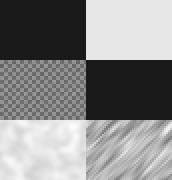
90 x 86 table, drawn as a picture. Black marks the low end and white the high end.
The table splits into 3 rows of 2 panels. Panel 1,1: very low, flat. Panel 1,2: very high, flat. Panel 2,1: middling, checkered. Panel 2,2: very low, flat. Panel 3,1: very high, blotchy, faint in contrast. Panel 3,2: high, slanting up to the right.
